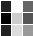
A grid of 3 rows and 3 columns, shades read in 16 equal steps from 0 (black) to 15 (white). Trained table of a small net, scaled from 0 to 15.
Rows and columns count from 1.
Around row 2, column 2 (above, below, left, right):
15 13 0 5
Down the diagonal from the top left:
2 12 9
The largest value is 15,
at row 1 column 2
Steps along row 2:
up down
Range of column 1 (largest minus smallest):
2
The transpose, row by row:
2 0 2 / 15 12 13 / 6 5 9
